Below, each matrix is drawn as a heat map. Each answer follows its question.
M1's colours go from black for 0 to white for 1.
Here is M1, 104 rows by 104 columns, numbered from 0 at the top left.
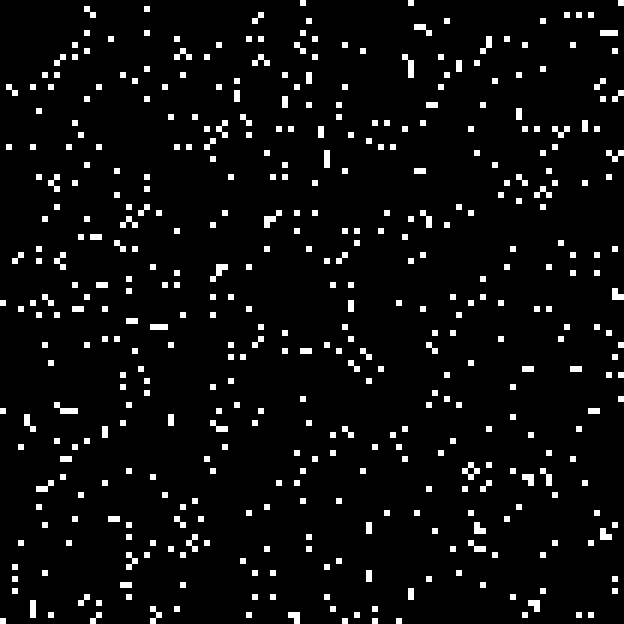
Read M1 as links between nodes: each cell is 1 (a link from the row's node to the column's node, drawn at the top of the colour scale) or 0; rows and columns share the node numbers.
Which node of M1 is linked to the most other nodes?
node 21
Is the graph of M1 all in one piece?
yes
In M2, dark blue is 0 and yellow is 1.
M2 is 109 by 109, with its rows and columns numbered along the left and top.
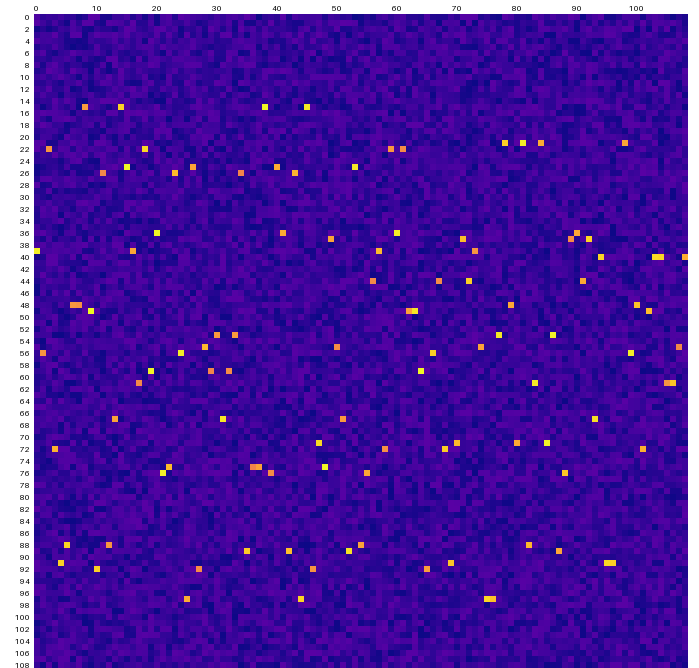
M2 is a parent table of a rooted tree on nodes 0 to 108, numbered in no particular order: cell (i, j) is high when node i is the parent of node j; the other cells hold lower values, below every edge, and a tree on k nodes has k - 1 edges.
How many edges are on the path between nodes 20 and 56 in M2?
5
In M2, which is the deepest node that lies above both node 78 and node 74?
76
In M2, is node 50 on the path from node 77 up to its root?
no
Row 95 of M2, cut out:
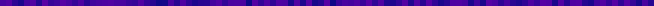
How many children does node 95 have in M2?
0
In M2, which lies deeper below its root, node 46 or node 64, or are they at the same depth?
the same depth
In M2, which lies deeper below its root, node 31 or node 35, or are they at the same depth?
node 35
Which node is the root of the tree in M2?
97
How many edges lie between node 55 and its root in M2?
2
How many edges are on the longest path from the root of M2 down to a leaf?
4
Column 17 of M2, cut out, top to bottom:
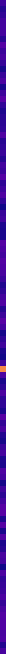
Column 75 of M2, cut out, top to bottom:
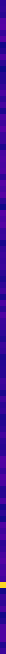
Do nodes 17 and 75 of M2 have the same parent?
no
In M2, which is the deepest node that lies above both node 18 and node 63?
75
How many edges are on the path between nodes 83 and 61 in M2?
1
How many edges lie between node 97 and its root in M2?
0
